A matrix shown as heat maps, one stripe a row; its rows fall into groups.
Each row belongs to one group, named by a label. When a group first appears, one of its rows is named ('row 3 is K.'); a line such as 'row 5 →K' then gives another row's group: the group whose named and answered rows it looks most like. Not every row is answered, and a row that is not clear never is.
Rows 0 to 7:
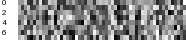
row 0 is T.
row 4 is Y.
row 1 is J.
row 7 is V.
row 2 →Y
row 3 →Y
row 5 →J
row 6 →J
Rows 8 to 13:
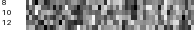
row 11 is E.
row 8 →E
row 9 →E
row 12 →V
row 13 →T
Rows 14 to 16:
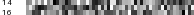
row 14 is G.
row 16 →J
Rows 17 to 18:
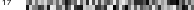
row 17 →G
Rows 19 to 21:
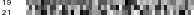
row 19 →E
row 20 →Y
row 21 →T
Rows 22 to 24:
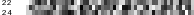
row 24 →T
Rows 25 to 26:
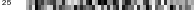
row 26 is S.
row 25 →Y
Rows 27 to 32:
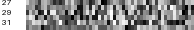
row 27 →S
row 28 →V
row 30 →T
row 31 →G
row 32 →E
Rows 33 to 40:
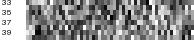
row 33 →G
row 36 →Y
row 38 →V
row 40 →T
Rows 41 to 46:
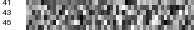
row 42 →G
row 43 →S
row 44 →J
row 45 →Y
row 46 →V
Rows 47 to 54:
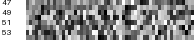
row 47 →G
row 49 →V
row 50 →S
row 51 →J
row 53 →E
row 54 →Y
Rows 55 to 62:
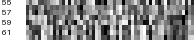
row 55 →V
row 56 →E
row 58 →G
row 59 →G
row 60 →S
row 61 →S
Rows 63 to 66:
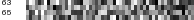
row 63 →V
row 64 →G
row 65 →J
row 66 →S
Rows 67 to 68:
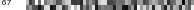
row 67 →J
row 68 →Y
